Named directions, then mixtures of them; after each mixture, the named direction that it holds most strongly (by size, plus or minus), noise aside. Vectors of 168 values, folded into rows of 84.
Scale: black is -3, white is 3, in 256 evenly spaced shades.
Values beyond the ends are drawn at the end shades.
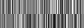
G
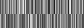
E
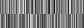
E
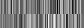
G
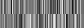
G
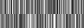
G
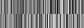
G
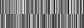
E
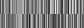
G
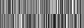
G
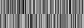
E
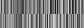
G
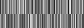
E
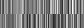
G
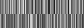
E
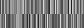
E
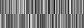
E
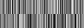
G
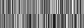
G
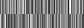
E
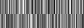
E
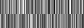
E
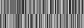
E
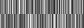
E
